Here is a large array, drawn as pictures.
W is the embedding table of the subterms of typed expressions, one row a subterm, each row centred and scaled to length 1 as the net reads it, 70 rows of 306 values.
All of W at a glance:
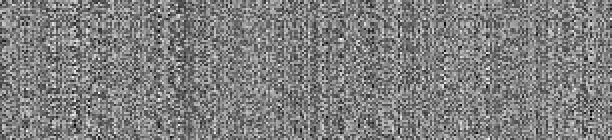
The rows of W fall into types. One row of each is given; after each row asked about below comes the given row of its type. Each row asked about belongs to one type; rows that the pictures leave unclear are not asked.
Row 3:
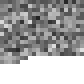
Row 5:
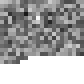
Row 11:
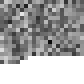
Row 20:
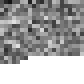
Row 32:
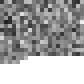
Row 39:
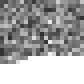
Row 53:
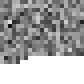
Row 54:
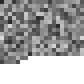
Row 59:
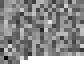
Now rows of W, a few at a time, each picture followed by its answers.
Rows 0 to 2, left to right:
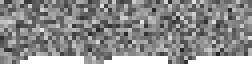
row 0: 3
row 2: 54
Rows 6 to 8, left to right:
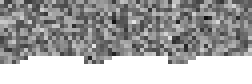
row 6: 3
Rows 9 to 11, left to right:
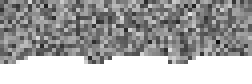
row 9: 39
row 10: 5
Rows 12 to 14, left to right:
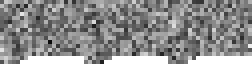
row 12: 11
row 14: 59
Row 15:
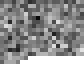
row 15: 3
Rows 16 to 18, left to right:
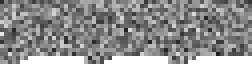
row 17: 5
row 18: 53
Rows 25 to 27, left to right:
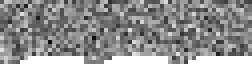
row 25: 11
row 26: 5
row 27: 53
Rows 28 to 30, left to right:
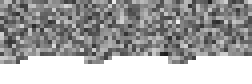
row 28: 5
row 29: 39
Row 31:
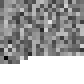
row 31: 59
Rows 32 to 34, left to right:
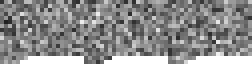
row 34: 39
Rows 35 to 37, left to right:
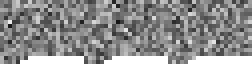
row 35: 53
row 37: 32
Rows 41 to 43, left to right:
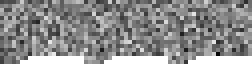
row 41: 54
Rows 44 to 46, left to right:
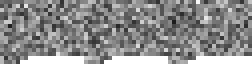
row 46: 5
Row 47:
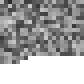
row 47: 3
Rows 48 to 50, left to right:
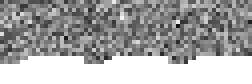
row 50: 53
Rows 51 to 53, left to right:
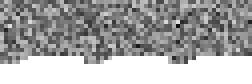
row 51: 32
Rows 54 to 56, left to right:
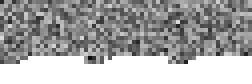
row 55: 53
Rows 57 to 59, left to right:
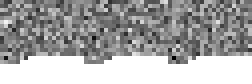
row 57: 3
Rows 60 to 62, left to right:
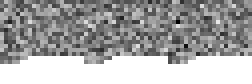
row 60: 32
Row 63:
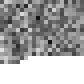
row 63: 11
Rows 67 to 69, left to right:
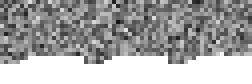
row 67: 20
